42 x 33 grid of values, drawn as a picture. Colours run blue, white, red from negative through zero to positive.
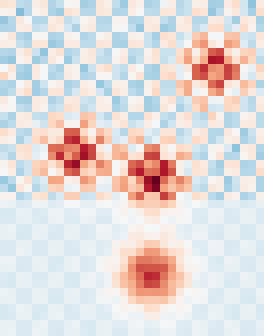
Bumps: four. Slope: none. Histogram: skewed, a long tail of high values. Seam: horizontal, 60% of the way down, the bottom part calmer. Ninth with the highest average: centre.
